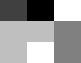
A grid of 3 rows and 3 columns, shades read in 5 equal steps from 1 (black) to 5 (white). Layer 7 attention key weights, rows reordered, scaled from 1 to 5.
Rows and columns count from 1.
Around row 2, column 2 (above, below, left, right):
1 5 4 3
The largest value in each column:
4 5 5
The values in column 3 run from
3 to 5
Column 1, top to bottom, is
2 4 4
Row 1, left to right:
2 1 5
